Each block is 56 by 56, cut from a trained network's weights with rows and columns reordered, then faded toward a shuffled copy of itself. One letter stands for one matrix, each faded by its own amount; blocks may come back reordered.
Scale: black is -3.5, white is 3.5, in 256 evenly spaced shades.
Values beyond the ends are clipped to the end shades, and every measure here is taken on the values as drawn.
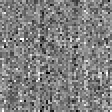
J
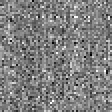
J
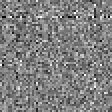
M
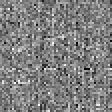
J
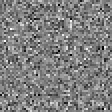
M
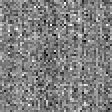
J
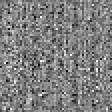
J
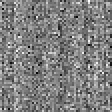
J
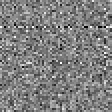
M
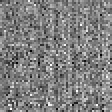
J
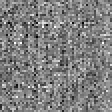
J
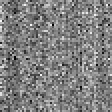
J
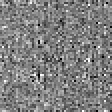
J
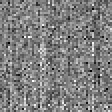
J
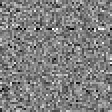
M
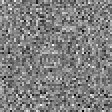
M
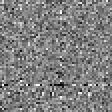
M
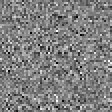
M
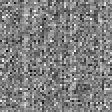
J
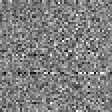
M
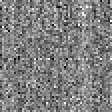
J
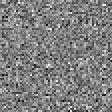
M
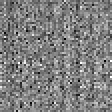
J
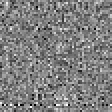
M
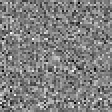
M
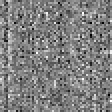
J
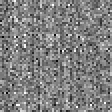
J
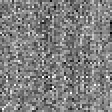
J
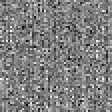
J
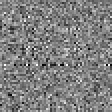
M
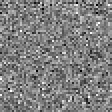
M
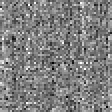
J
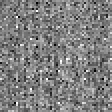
J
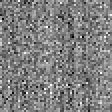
J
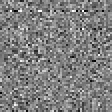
M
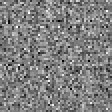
M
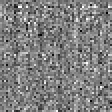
J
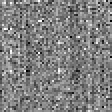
J
